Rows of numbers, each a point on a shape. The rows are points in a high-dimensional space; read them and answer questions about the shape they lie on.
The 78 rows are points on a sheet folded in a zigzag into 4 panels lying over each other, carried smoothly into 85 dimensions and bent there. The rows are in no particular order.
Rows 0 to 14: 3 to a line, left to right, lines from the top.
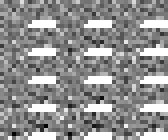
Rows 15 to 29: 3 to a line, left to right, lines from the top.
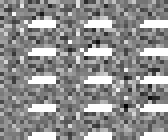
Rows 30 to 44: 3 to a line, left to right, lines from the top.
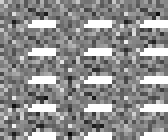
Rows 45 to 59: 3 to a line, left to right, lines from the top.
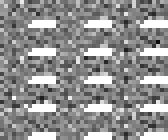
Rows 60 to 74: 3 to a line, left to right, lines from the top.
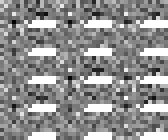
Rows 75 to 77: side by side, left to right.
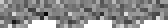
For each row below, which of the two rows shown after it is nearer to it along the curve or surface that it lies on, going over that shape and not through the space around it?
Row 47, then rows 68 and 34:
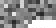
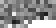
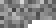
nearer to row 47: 34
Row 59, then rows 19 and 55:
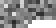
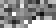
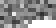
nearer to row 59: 19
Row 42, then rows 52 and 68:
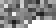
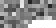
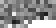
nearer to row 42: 52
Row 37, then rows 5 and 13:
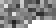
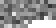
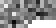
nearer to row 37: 13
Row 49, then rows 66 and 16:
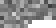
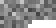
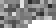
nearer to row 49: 66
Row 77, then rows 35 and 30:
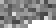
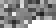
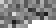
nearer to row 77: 30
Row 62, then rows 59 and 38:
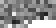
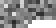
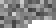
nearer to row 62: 38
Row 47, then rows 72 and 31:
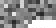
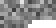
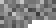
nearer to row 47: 72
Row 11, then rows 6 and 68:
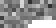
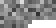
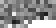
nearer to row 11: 6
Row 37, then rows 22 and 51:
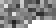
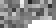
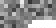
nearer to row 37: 51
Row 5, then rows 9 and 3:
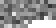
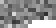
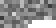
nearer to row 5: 9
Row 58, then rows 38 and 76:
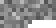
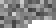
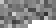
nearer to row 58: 76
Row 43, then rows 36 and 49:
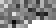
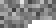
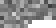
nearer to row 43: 36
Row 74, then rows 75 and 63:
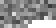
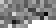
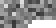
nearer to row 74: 75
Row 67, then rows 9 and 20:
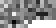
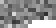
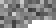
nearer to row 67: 20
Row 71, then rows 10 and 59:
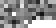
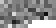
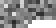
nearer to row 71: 59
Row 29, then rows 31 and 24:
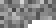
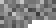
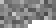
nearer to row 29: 31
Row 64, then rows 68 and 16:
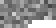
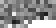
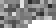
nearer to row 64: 68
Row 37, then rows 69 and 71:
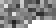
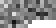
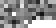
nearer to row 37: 71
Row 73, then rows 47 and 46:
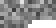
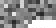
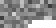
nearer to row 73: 46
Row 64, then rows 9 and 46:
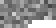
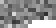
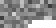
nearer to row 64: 9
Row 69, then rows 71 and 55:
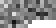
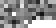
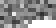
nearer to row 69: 71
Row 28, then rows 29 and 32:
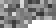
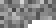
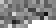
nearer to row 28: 29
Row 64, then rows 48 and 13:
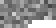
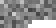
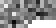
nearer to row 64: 48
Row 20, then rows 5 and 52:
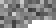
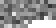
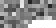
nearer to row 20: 52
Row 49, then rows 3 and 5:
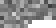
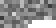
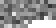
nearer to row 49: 5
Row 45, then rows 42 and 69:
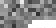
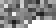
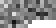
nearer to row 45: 42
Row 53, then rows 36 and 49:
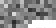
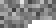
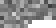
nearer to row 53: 36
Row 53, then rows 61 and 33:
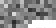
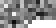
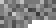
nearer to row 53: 61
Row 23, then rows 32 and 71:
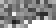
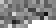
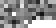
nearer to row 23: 32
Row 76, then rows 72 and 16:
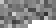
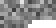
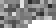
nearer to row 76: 72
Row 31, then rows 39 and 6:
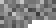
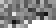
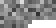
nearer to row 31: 6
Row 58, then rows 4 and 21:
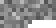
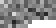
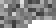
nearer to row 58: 4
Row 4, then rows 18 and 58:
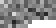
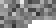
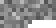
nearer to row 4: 58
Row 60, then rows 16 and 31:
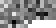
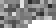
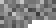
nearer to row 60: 16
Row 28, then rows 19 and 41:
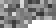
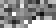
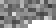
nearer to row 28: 19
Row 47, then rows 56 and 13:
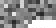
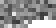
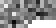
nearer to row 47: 13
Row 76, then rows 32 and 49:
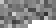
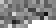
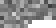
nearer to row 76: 32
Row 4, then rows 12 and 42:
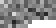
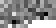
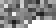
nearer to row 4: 12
